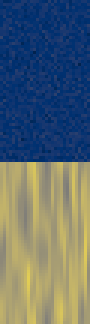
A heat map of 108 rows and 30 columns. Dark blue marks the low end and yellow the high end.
The table splits into 2 rows of 1 panel. Panel 1,1: very low, fine-grained, faint in contrast. Panel 2,1: high, streaked downward.
